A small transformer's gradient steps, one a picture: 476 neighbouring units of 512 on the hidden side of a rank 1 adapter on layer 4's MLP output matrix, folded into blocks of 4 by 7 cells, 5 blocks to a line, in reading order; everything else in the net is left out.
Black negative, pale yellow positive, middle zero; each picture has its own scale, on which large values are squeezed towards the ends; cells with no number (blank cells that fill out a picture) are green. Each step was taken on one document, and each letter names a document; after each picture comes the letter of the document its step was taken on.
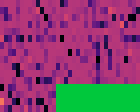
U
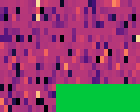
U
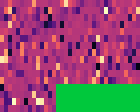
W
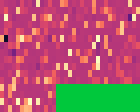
U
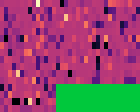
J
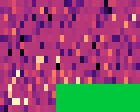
W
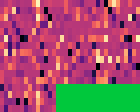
W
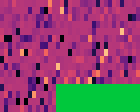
W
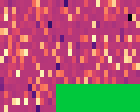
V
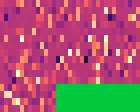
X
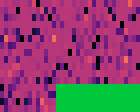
U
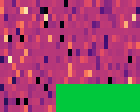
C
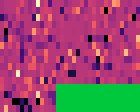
X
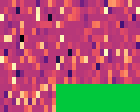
X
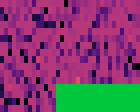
W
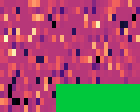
J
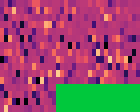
V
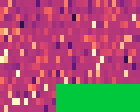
V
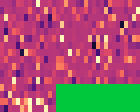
J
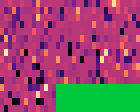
V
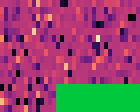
U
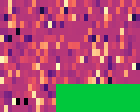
W
